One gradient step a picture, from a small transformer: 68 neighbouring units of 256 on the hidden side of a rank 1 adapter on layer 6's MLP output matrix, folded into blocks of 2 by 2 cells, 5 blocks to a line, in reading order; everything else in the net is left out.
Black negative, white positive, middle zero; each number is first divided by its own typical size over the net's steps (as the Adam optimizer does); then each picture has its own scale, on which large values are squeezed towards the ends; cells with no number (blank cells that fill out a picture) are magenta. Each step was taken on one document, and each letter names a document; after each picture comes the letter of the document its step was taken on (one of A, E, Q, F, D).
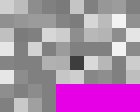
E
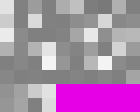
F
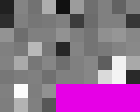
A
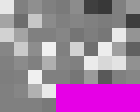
F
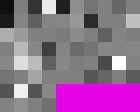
A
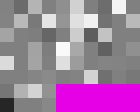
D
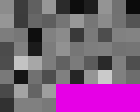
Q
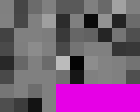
E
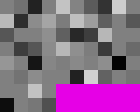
D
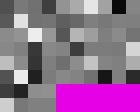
Q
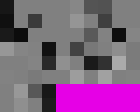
F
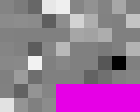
D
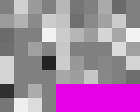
E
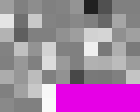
F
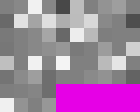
D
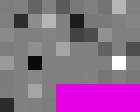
D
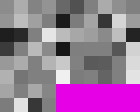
E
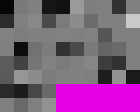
A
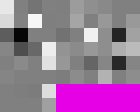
F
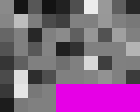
Q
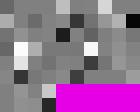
F
